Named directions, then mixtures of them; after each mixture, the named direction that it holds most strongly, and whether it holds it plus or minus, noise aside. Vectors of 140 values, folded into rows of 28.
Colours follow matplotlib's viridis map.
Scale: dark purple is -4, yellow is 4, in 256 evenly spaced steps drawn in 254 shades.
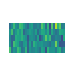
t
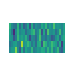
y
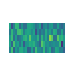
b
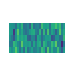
y, plus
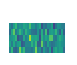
y, minus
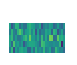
b, plus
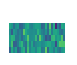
t, minus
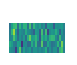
y, minus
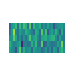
y, minus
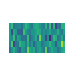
t, minus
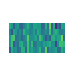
t, minus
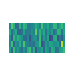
b, minus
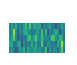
y, minus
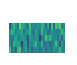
t, plus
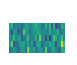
t, minus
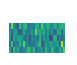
b, minus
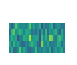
b, plus
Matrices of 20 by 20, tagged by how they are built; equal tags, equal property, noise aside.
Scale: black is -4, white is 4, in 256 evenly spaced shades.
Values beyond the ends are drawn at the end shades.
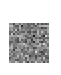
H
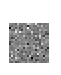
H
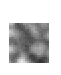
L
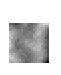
L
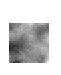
L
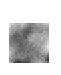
L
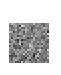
H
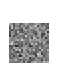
H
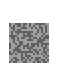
H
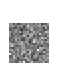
H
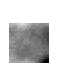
L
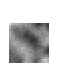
L
